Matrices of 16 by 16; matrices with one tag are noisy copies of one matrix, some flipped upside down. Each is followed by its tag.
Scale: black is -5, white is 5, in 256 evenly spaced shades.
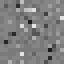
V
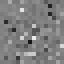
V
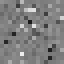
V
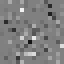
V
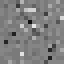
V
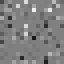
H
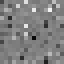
H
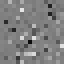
V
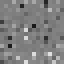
H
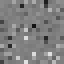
H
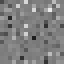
H
